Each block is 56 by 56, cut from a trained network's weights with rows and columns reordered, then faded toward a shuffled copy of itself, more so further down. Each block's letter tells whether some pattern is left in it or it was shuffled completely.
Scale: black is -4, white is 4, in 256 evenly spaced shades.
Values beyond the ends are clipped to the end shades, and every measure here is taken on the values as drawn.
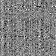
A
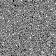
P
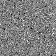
P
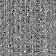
A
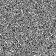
P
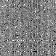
A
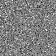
P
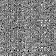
A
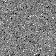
P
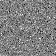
P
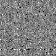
A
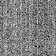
A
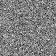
P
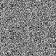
A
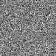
A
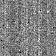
A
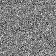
P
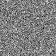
P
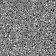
P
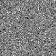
A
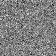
P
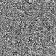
A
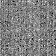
A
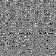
A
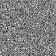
A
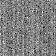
A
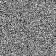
P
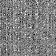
A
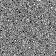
P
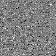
A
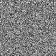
A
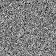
P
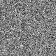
P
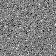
P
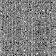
A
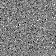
P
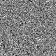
P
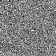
P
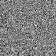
A
